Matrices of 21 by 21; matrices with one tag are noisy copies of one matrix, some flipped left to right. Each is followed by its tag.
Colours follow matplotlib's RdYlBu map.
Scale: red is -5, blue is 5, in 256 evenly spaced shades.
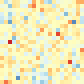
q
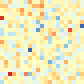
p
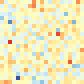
q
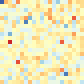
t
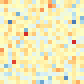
q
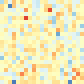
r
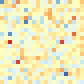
t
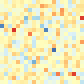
p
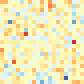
q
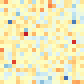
q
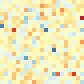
p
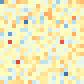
t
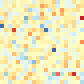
p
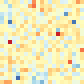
q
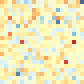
t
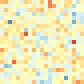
q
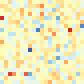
p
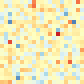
q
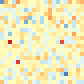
t
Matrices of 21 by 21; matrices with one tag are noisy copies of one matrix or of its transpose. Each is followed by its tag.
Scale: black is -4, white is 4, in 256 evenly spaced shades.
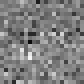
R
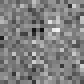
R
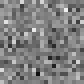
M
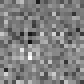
R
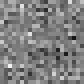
M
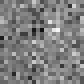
R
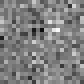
R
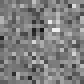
R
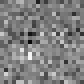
R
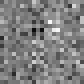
R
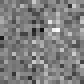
R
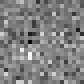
R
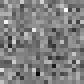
M
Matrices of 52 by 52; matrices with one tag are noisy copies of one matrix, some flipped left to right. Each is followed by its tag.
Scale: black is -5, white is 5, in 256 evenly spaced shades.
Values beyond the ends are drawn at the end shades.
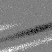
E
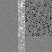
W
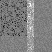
W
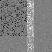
W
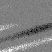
E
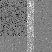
W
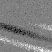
E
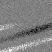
E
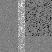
W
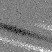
E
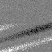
E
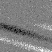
E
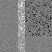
W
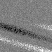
E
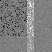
W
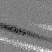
E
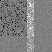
W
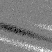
E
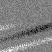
E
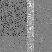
W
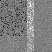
W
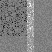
W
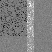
W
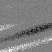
E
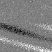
E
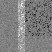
W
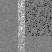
W
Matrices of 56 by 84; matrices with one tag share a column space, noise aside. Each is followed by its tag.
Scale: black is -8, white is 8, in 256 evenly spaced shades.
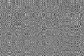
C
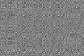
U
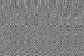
C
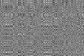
C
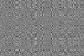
U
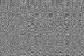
C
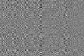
U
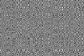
U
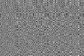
C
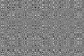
U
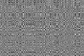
C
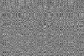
C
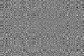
U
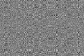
U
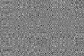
U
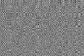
C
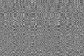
C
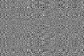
U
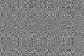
U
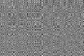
C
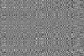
U
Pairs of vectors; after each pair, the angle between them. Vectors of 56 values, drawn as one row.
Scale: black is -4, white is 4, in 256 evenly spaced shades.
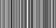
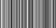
nearly parallel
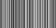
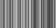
partly opposed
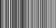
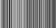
nearly opposite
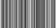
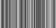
nearly parallel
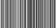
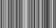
orthogonal
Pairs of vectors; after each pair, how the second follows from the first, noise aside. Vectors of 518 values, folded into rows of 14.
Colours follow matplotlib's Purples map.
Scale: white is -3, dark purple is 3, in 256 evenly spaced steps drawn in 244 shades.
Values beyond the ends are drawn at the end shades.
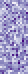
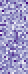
shuffled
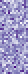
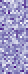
copied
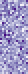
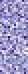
shuffled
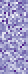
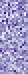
copied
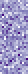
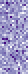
shuffled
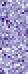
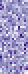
shuffled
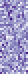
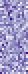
copied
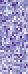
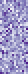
shuffled
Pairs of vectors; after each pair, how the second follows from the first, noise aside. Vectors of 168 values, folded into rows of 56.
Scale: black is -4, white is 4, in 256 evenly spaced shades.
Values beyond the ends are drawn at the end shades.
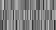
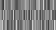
negated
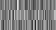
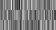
shuffled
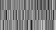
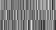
negated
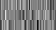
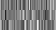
negated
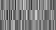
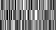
scaled up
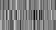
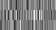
negated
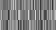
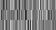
shuffled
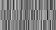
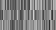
shuffled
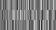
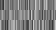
shuffled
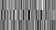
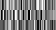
scaled up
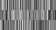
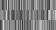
negated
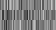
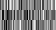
scaled up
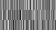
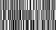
scaled up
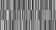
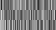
shuffled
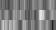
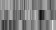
negated
